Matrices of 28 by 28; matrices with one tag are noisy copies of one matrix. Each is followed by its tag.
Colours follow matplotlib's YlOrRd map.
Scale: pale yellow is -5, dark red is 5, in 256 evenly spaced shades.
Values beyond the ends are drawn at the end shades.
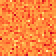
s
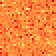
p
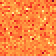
p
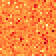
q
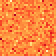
s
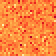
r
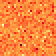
r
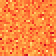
s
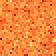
s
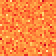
s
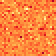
p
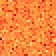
s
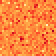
q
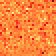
p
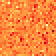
q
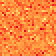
p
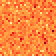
q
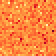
q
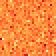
s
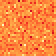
r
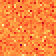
r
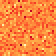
r
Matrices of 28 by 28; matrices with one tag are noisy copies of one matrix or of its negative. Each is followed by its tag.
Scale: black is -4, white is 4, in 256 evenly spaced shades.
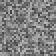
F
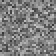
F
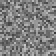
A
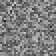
F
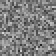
A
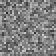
F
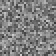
A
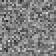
F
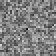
F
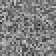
A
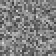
A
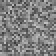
F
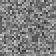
F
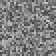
A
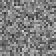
A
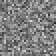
F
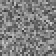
A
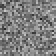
A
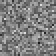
F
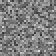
F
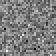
F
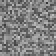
F
